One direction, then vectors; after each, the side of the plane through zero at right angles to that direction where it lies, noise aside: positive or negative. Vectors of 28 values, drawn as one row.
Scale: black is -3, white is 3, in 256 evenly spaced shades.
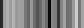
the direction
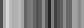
positive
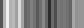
positive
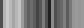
positive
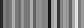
positive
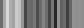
positive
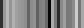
positive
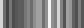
negative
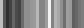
negative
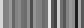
negative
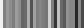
negative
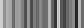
negative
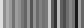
negative
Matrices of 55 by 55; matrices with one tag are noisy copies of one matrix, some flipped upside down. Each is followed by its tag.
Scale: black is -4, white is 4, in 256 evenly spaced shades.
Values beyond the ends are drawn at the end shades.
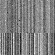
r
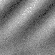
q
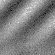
q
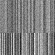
r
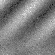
q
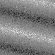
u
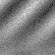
q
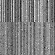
r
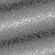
u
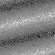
u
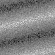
u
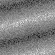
u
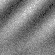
q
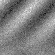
q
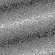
u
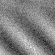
q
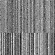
r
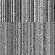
r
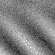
q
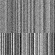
r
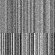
r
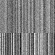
r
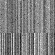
r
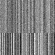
r
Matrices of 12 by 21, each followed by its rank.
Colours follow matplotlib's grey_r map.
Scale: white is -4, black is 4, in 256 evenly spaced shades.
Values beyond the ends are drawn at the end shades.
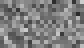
full rank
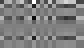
one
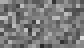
full rank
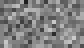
full rank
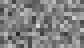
full rank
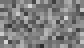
full rank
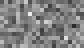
full rank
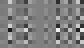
one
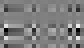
one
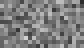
full rank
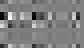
one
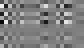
one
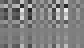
one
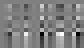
one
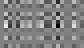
one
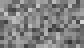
full rank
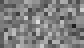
full rank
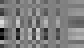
one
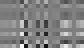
one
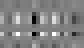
one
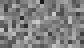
full rank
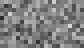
full rank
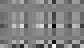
one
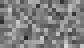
full rank
